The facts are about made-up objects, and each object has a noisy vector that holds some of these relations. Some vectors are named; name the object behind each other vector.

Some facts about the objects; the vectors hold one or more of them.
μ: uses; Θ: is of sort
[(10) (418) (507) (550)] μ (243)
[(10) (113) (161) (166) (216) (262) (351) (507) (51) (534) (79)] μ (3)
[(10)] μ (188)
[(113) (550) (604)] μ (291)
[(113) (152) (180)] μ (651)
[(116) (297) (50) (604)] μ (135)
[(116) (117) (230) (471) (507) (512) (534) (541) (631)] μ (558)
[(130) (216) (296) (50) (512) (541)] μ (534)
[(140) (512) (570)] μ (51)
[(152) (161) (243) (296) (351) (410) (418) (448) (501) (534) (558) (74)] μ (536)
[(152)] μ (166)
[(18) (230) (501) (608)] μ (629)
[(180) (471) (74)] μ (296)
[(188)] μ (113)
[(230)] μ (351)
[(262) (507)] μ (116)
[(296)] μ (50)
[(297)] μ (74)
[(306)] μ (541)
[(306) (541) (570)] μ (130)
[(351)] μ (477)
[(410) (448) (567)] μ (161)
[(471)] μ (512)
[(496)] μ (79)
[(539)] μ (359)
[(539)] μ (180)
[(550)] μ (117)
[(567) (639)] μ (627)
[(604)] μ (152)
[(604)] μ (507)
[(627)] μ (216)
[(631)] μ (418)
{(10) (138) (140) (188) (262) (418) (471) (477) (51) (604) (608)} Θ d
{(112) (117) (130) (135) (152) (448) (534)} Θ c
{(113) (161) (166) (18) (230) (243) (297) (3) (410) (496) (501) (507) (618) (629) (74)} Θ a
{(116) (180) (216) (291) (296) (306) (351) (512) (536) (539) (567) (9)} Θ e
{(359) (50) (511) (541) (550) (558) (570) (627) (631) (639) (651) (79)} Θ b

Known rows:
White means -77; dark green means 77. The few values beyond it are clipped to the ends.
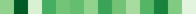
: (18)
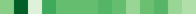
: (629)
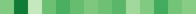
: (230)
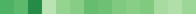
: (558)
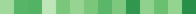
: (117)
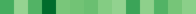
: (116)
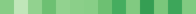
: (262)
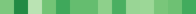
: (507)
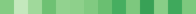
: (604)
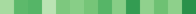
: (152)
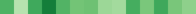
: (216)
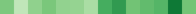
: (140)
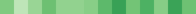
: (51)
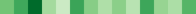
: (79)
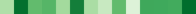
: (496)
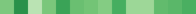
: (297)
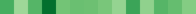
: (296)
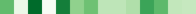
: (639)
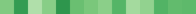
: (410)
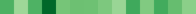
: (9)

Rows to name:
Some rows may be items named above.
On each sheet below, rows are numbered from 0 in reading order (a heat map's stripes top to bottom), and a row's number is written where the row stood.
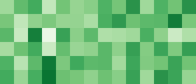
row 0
(130)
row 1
(140)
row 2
(627)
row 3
(448)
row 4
(180)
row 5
(306)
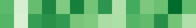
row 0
(539)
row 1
(567)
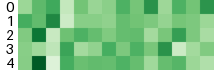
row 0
(130)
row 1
(570)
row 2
(501)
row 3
(477)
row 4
(629)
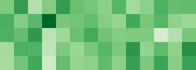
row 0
(410)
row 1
(351)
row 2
(651)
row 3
(117)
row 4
(448)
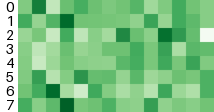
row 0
(230)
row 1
(512)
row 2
(608)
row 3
(188)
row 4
(471)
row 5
(161)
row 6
(79)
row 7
(291)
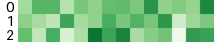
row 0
(135)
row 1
(477)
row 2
(359)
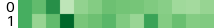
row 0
(541)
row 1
(536)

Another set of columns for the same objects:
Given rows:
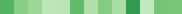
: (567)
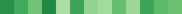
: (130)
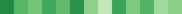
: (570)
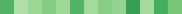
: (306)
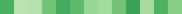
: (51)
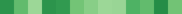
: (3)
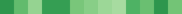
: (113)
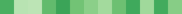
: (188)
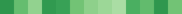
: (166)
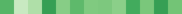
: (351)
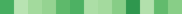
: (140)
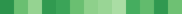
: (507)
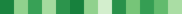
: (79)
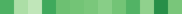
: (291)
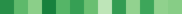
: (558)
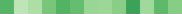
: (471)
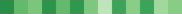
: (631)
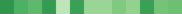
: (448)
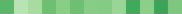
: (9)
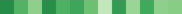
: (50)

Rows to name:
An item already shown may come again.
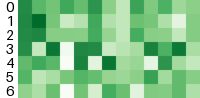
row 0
(570)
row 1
(639)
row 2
(627)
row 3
(496)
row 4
(359)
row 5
(471)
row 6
(539)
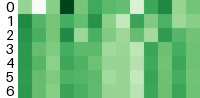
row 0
(608)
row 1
(570)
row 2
(152)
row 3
(410)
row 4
(161)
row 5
(410)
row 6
(297)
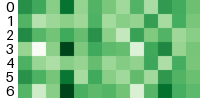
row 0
(135)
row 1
(306)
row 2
(570)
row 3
(608)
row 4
(216)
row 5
(117)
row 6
(629)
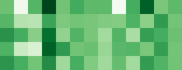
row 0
(18)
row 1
(536)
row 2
(135)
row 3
(477)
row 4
(152)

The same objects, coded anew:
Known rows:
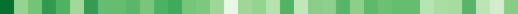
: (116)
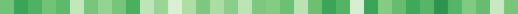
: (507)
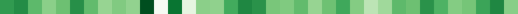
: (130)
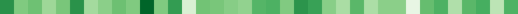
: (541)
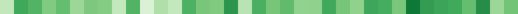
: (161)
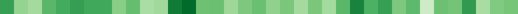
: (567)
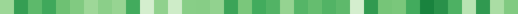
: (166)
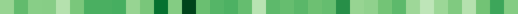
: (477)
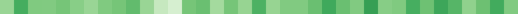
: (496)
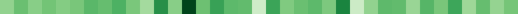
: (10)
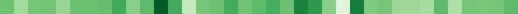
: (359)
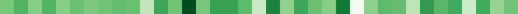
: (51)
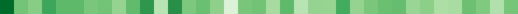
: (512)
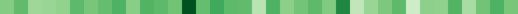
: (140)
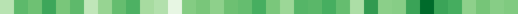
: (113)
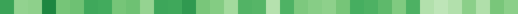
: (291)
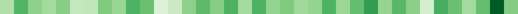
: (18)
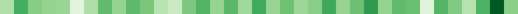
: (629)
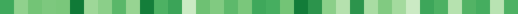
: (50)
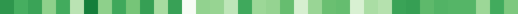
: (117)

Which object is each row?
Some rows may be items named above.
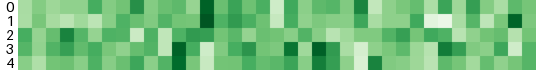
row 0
(188)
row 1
(608)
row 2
(351)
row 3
(79)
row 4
(651)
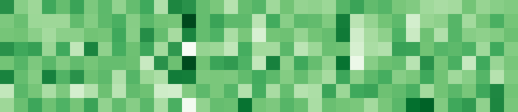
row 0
(306)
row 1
(140)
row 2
(471)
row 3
(117)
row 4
(51)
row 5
(216)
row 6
(501)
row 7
(152)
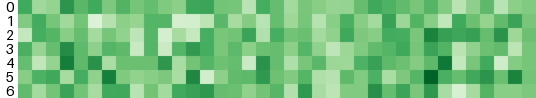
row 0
(539)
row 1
(230)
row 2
(161)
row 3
(351)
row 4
(180)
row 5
(448)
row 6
(536)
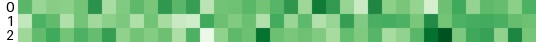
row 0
(570)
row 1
(410)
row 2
(152)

